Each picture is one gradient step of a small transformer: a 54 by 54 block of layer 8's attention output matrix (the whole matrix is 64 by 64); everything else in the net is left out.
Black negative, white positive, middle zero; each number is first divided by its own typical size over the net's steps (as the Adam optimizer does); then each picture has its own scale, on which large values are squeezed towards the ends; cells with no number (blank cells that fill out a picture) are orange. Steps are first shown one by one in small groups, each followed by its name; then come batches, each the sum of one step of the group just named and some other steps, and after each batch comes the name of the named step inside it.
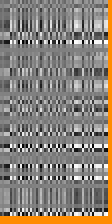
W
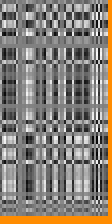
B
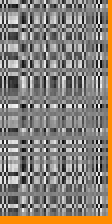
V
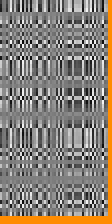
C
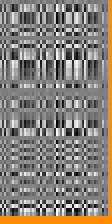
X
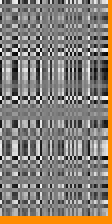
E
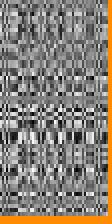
V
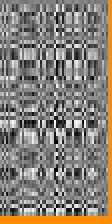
X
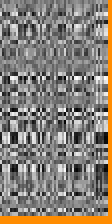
B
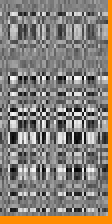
V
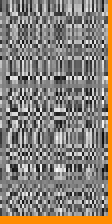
C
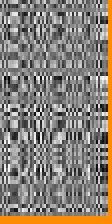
V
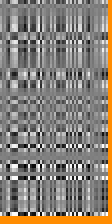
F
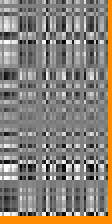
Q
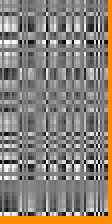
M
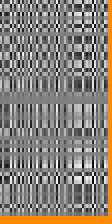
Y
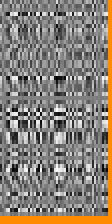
Y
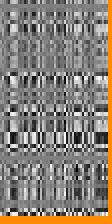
F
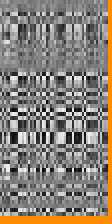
Q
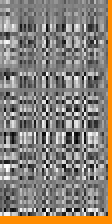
Q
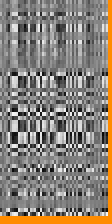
F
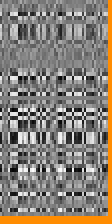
Y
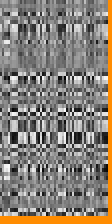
Q
